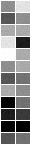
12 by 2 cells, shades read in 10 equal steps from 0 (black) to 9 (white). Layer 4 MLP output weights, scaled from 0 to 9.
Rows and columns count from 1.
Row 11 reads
0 0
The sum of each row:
13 8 12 9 15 11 7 11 4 3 0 7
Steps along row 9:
up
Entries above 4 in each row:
2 1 2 1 2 2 0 2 0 0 0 0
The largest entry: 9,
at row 5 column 1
